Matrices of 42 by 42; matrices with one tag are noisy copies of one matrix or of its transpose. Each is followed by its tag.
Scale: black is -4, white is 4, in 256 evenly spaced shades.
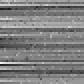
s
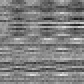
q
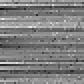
s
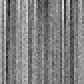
s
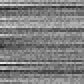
s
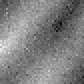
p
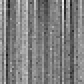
s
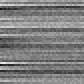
s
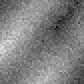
p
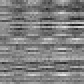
q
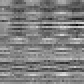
q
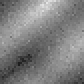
p
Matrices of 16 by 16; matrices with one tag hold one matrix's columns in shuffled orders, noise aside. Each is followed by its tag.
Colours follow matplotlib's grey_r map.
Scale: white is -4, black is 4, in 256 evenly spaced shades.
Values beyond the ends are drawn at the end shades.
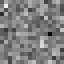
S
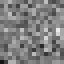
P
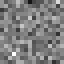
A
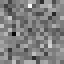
S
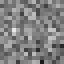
P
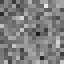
S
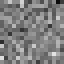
A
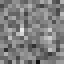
P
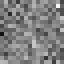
S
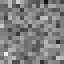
A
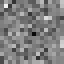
S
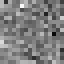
S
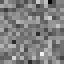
A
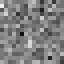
S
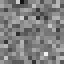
A
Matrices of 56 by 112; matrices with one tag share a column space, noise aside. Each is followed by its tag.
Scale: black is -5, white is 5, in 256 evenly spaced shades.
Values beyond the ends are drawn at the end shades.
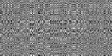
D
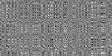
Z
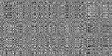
Z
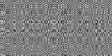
D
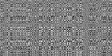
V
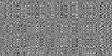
Z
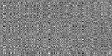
Z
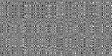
Z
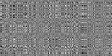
Z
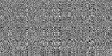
V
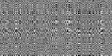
D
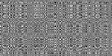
Z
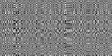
D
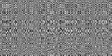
D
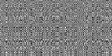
V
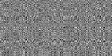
V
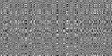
D
